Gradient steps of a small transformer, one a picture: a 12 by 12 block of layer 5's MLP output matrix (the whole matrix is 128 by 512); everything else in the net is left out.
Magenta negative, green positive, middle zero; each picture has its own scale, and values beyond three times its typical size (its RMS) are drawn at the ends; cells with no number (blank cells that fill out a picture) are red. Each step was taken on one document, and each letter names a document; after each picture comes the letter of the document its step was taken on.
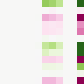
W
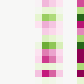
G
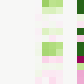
W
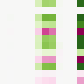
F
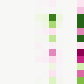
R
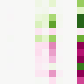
R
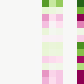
W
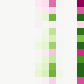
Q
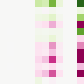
R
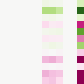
W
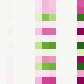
F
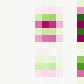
G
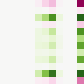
Q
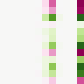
Q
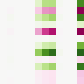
F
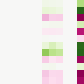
W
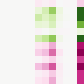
R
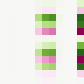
F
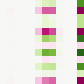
F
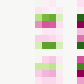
G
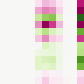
G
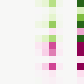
R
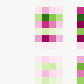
G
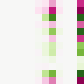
Q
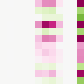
G
